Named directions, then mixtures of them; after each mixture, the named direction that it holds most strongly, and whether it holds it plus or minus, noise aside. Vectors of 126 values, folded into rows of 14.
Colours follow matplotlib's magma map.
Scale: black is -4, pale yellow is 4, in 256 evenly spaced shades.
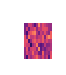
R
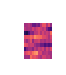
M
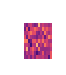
R, plus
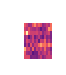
M, minus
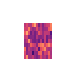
R, minus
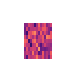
R, plus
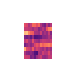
M, minus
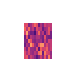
R, minus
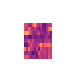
M, minus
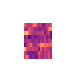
M, minus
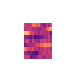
M, minus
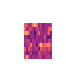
R, minus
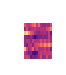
M, minus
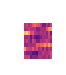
M, minus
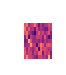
R, minus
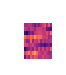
M, plus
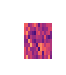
R, minus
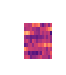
M, minus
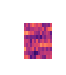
M, minus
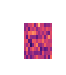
R, plus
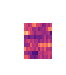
M, minus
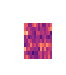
R, minus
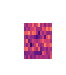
M, minus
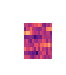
M, minus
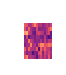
R, minus
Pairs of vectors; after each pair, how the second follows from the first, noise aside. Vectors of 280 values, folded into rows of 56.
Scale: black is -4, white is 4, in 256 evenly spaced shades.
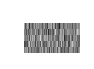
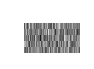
negated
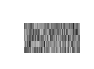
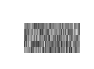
negated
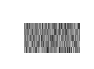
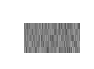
shrunk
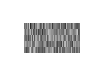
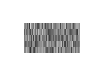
negated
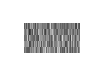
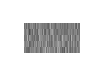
shrunk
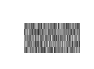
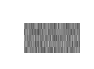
shrunk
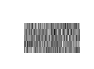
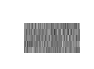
shrunk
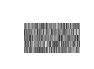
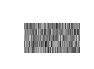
negated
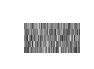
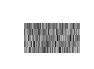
negated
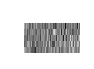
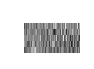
negated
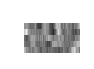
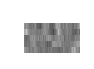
shrunk
